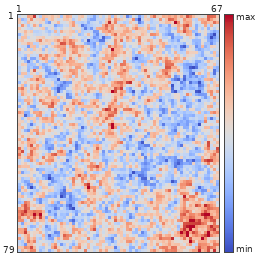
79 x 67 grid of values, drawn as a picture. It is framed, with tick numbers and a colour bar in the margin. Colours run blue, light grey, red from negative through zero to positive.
On average the colour sits 50% of the way up the scale. There is no overall slope. No single row or column stands out from its neighbours. The field is mottled with small blotches. The ninth with the highest average is the bottom right. Neither half mirrors the other.
